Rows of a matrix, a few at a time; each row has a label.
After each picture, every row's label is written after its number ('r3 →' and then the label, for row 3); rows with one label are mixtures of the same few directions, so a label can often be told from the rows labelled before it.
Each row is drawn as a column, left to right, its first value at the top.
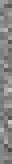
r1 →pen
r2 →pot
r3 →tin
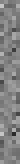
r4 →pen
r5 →pen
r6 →pen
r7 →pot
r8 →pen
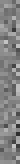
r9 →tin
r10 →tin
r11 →pen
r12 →pot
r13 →pot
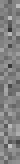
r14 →pot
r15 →pot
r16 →pot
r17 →pot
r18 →pen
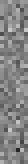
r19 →pot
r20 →pen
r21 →pen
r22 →pot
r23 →tin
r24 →tin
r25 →pot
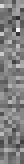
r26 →pen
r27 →tin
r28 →tin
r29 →pen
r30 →pot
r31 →tin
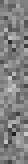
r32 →pen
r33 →pot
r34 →tin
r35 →pot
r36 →pen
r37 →tin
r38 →pot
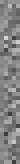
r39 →pen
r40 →pot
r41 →pen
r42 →pot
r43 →tin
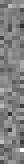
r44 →pot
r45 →tin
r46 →pen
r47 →pen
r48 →tin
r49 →tin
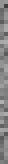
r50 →tin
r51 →pen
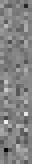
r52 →pen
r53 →tin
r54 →tin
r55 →pot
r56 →pot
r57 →tin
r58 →pen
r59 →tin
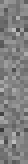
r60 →pen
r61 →tin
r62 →pen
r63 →pot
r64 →pot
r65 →pot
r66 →pen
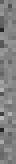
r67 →pen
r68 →tin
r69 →pen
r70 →tin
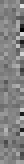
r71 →pot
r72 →pen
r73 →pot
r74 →tin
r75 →pot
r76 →pen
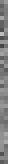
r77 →pot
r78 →pot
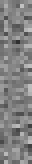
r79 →tin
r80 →pot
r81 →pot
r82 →tin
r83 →tin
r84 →pen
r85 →pot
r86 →pot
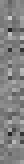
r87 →pot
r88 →tin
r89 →pot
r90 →pen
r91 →pen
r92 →pot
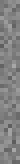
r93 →pot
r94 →tin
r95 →tin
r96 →tin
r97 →pot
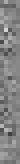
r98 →tin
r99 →pen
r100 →pot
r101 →pen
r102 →tin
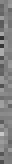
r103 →pot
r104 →tin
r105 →tin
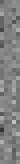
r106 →pen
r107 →tin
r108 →tin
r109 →tin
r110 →pot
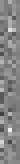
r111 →pen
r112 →pot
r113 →pen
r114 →pot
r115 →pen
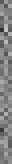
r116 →pen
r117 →pen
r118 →pen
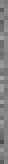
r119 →tin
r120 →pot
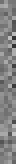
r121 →pen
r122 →pen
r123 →pot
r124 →pot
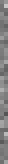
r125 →tin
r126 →pen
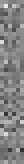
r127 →tin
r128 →pen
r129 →tin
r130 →pen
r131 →tin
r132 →tin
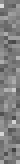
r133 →pen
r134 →pot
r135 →tin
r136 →tin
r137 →pot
